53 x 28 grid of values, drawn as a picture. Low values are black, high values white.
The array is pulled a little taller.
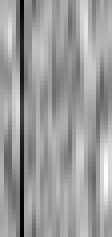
The grain runs up and down. Column 6 stands out from the rest. Most values sit high, with a long tail of low ones.
